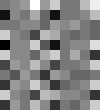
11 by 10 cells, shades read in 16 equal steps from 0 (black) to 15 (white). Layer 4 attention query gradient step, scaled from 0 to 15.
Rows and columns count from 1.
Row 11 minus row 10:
-9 1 0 7 -3 -7 -1 -2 1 9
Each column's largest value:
12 9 9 15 11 12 8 10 11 14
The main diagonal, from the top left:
7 8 8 4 5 12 7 6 8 3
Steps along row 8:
down up down down up down down same up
